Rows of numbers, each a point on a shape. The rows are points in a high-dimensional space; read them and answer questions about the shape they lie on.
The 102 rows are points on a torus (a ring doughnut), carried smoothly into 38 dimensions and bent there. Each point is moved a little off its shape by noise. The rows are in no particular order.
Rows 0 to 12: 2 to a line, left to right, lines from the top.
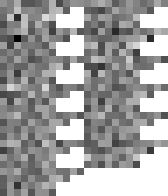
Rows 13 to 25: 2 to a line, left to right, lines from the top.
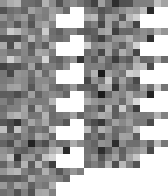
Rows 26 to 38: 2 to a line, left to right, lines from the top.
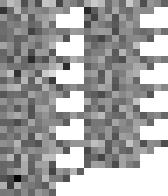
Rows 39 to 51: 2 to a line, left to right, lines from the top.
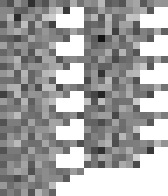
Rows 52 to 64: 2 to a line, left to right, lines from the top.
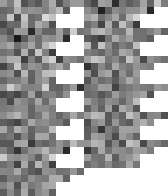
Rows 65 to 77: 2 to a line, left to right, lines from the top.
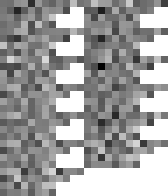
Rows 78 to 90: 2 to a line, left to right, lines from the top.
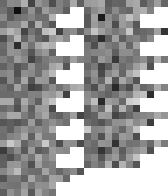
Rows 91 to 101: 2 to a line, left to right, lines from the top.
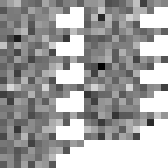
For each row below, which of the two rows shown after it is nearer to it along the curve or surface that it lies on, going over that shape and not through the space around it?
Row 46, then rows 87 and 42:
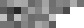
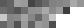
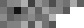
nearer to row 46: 87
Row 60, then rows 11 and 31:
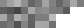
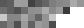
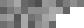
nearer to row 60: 11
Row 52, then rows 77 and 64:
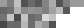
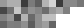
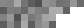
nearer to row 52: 77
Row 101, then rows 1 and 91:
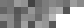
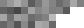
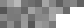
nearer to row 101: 1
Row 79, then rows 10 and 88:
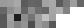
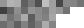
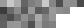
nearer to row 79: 88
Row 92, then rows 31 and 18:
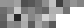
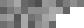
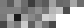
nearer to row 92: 18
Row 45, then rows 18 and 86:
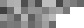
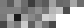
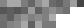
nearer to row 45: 86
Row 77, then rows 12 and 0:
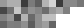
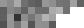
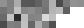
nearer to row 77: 0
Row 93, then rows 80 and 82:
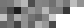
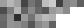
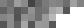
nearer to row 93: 82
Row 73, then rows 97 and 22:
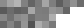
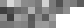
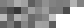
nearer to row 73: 22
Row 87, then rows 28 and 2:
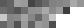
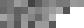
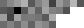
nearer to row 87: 28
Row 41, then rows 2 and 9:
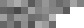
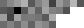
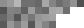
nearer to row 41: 9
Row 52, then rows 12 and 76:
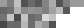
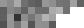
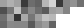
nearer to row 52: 76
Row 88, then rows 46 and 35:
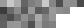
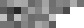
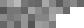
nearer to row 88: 35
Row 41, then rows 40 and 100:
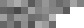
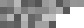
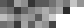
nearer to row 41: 100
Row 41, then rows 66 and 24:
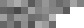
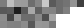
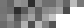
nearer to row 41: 24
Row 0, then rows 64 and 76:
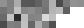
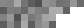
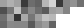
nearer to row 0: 76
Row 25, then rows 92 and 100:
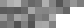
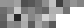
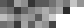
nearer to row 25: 100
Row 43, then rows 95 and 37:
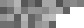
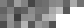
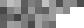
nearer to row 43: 95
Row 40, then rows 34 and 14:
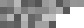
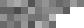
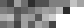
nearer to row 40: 14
